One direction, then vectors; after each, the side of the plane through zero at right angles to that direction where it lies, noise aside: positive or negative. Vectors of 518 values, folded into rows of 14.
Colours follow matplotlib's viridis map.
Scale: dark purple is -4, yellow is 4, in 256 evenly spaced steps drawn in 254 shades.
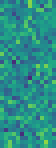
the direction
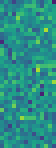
positive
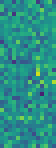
positive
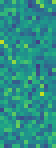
negative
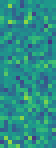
positive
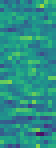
negative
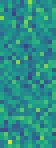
positive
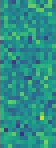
positive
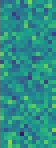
positive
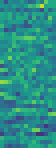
negative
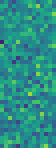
positive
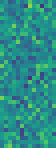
positive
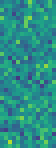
positive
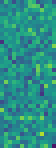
positive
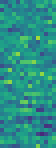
negative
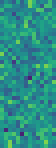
positive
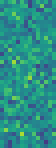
negative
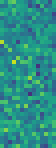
negative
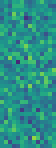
negative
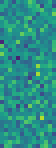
positive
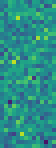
negative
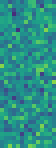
positive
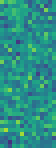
negative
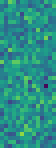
negative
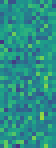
positive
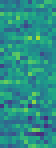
negative
